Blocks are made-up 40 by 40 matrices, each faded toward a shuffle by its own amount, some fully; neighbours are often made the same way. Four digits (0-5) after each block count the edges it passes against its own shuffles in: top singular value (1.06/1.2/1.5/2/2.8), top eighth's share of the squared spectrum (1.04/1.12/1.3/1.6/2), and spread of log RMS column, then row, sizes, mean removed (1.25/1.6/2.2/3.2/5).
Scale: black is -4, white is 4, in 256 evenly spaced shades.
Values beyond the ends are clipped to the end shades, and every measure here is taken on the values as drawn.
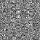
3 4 1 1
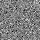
0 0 0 0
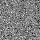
0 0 0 0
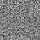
3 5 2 2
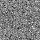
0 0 0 0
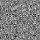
3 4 2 2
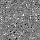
1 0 0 0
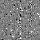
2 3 2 0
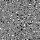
1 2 1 0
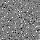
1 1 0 0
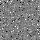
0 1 0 0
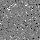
0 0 0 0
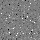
0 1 0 0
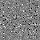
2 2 1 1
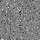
1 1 0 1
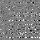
2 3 2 3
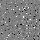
2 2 0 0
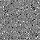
3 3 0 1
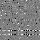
4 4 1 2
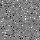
2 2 1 0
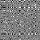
4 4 2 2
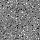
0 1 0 0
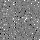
1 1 0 0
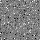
1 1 1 0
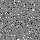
0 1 0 0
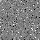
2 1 0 0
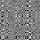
4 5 3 3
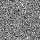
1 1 0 0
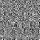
3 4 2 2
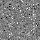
1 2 1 1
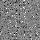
1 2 1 0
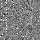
1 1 1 0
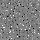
2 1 0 0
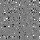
3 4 2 2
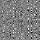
2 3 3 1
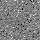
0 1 0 0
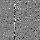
3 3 2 0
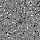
2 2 0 0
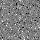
1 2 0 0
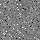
0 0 0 0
